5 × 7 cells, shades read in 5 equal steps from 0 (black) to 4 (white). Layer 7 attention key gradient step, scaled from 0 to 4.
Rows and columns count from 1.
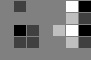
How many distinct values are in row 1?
4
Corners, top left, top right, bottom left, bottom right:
2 0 2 2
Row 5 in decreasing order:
2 2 2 2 2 2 2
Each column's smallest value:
2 0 1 2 2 2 0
